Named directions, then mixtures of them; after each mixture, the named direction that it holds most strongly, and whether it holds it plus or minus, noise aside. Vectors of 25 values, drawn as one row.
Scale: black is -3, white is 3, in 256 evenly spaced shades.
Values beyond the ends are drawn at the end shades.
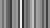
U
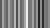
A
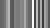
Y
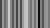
A, plus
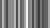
A, plus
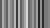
A, plus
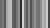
U, minus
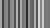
A, minus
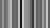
U, minus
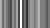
U, plus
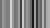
U, minus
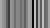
Y, minus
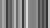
A, plus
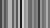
U, minus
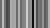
Y, minus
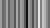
A, minus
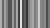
U, plus
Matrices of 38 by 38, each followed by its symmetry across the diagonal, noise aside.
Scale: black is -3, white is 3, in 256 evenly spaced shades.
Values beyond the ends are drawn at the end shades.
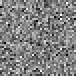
neither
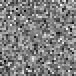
antisymmetric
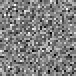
symmetric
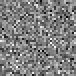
antisymmetric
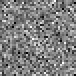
neither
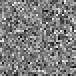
neither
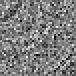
symmetric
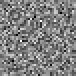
symmetric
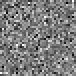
symmetric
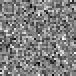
antisymmetric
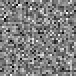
antisymmetric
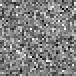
neither
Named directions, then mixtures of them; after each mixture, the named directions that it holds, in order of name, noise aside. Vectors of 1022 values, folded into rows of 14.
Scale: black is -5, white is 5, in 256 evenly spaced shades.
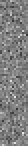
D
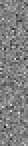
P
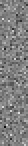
P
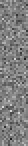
D, P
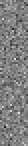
P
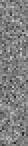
D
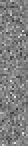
D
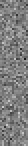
D, P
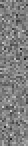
D, P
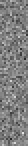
D, P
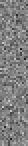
D, P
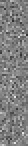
D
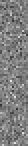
D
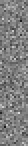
D, P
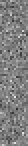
D
